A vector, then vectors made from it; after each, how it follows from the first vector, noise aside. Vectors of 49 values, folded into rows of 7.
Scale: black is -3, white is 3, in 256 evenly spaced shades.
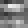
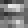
copied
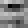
negated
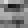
negated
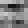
negated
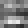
reversed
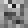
sign-scrambled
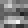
reversed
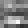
reversed
